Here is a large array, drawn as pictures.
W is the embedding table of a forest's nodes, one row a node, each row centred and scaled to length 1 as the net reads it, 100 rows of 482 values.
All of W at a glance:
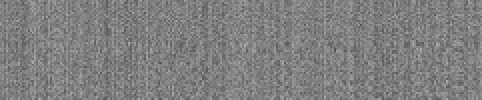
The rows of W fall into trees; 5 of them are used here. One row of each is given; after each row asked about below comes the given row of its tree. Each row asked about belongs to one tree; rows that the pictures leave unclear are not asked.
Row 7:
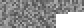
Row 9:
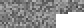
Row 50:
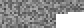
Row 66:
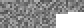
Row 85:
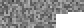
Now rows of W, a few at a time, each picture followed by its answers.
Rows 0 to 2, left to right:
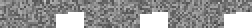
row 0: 7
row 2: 66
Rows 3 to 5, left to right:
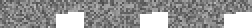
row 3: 66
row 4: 66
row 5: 85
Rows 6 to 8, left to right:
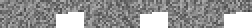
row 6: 66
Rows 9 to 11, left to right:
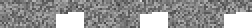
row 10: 7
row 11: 66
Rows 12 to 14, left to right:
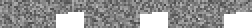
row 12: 50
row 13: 85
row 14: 66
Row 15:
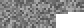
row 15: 66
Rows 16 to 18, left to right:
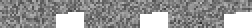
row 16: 9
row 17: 9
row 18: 50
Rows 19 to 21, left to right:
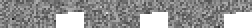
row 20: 7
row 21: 7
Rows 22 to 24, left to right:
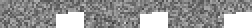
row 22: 66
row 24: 85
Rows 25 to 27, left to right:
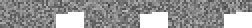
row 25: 7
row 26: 7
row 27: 66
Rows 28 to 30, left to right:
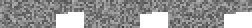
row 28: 50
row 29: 66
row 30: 50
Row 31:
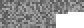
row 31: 66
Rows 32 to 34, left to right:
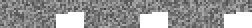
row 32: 7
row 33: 7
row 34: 66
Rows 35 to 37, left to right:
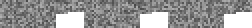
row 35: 50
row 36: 66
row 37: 9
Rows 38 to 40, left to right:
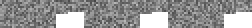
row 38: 50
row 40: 66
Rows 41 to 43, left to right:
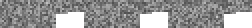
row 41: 85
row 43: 66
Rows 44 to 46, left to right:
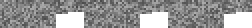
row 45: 66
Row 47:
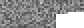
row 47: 50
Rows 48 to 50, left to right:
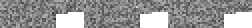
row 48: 9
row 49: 50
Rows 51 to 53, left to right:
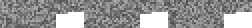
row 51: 50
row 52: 50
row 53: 66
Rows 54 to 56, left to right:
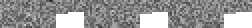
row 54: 9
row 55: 85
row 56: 85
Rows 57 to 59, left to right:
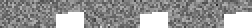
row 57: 66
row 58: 85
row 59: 50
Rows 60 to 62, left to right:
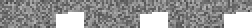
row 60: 66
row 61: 7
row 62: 7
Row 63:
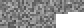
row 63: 7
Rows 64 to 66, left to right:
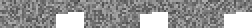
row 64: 9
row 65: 7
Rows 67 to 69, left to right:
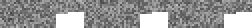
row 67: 85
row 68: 66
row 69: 9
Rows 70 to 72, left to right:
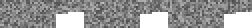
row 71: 9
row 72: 50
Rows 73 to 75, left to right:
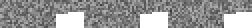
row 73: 50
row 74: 7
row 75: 66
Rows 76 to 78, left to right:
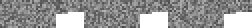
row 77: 7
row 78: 66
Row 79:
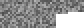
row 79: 66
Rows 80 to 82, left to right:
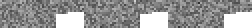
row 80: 7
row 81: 50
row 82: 50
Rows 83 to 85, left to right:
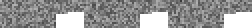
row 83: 50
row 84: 50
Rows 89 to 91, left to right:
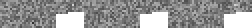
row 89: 9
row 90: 7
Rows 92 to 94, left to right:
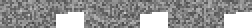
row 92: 50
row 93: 50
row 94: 50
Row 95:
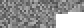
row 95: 66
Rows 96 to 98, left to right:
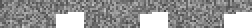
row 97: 7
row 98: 7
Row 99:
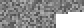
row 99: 7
